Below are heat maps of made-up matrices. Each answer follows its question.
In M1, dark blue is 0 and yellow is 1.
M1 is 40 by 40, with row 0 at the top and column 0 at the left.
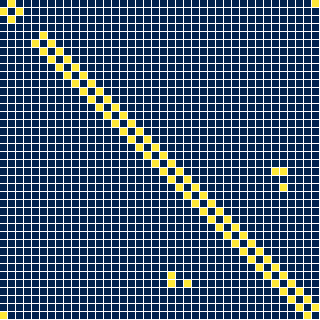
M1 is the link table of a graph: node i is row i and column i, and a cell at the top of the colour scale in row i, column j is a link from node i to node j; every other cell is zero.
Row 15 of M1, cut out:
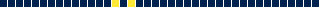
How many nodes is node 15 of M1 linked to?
2
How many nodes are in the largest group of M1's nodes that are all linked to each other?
3
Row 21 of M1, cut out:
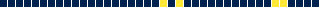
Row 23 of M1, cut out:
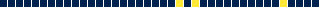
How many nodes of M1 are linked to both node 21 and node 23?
2
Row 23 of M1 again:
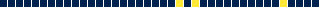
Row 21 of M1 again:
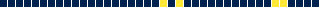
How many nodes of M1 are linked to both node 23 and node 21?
2
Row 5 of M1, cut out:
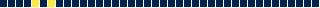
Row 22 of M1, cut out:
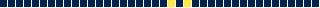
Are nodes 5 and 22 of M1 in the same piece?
yes
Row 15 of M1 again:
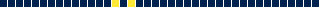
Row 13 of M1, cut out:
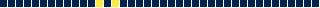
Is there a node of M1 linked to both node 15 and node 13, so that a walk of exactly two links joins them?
yes
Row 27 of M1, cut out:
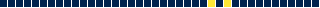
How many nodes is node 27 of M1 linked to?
2
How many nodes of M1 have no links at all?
1
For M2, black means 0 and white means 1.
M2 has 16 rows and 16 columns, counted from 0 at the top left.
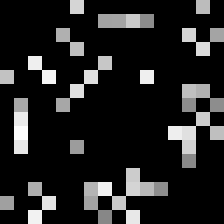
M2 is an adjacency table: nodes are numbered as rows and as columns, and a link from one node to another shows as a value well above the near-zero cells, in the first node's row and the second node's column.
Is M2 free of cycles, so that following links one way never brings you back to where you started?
no
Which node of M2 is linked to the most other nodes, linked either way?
node 13
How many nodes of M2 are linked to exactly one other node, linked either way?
2
